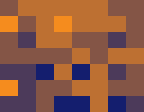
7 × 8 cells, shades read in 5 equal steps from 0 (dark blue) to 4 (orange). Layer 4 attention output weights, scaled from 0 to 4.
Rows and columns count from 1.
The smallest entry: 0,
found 5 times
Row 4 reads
2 2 2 2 3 2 3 3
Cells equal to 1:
9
